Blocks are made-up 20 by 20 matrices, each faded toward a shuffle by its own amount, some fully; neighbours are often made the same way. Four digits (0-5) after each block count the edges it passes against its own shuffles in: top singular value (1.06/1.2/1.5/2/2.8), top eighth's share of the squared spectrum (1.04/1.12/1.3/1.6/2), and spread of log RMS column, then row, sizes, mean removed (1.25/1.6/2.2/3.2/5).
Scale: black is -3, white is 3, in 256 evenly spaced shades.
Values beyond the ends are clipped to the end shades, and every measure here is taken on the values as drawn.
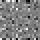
3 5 2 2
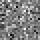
0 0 0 0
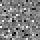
2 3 0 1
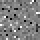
0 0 0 0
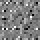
2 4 0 2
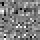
2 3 1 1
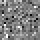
1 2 0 0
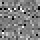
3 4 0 1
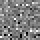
2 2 0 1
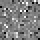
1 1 0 0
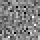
0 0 0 0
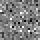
0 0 1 0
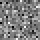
0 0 0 0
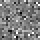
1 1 0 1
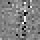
2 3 2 0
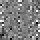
1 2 2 0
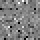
0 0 0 1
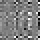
4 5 3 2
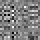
4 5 2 3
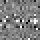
3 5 1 2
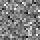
1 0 0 0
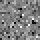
1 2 0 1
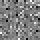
2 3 1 0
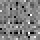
3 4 1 1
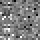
2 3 0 1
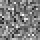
1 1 0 0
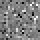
0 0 0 0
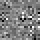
2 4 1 1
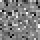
2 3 0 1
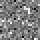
0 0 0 0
